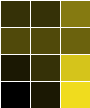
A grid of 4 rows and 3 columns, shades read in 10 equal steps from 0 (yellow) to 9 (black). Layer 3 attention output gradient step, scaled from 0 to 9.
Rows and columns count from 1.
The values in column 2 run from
6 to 8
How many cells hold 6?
2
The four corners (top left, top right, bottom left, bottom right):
7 4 9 0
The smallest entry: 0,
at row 4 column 3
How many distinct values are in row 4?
3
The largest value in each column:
9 8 5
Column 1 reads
7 6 8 9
